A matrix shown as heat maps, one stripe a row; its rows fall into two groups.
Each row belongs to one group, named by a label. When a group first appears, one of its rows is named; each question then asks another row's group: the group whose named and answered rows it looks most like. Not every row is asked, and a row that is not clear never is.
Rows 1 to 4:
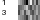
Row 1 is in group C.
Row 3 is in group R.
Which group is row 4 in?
C
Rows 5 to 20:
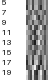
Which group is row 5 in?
R
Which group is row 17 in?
R
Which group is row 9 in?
R
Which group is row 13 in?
C
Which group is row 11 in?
C
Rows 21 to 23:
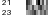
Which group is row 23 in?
C
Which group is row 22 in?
R
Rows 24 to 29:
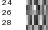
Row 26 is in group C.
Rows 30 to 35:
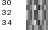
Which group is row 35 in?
R
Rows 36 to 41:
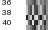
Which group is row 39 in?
R
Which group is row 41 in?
C
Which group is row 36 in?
C
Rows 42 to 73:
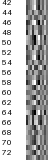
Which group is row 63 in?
C
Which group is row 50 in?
C
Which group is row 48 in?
R
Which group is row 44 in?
R
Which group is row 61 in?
C
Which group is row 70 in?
C
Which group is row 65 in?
R
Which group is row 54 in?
R
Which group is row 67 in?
C
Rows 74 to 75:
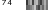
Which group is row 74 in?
R
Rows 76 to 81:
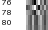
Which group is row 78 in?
C
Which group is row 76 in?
C
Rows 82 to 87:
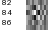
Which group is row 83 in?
C
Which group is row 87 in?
C
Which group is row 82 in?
R
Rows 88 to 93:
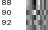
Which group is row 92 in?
R
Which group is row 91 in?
C
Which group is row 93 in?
C
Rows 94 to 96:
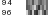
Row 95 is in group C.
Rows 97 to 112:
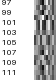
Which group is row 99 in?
C
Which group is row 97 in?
C
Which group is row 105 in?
R
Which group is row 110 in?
C
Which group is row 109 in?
R
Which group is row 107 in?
C
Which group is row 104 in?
R
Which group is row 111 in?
C
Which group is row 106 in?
C
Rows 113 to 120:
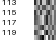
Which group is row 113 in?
R
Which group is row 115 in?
R
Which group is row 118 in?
C
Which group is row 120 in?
C
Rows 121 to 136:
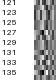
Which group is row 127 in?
C
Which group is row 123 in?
R
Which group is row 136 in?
R
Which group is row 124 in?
R
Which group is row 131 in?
C
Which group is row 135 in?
C
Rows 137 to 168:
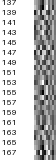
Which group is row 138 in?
C
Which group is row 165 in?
C
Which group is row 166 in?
C
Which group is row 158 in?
R
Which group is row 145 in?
C
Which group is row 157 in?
C
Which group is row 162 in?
C
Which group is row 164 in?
R
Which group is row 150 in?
R
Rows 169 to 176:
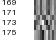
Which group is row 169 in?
R
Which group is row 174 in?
R
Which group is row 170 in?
R
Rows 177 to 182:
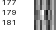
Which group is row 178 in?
R
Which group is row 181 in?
R
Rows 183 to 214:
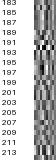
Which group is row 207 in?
C
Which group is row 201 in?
R
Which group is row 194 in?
R
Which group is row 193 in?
R
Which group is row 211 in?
R
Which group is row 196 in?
C
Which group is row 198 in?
R
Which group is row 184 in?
R
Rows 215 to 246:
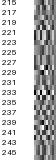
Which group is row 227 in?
R
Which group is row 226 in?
R
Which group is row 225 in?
C
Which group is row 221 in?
R
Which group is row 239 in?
C
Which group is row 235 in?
C
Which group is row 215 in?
C
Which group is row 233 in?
R
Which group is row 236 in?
R
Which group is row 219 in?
C
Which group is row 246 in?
C
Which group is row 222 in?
R
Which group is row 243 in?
C
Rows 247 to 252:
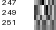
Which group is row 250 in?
R
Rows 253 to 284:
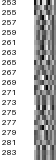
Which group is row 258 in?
C
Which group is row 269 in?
C
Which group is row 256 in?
C
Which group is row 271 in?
R
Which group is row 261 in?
C
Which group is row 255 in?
R
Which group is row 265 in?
R
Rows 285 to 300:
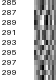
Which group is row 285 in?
C
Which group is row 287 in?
R
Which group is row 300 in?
C
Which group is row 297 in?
C
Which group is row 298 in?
C
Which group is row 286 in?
C
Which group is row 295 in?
R
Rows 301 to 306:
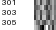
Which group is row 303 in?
R
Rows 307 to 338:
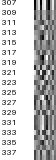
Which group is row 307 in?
R
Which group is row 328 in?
R
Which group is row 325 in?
C
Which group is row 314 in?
C
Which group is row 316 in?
R
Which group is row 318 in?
C
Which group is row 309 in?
R
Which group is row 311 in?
C
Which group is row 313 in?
C
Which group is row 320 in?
R
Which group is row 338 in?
R
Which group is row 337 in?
R
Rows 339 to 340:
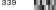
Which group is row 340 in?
C
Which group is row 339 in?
R
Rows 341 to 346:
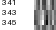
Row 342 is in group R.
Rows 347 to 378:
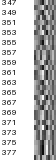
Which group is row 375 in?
C
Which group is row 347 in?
C
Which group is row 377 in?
C
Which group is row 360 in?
C
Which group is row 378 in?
R
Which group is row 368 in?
C
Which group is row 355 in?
C
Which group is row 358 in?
R
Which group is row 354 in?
C
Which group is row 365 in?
C
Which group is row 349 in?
C
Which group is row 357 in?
R
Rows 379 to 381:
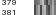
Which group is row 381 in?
R
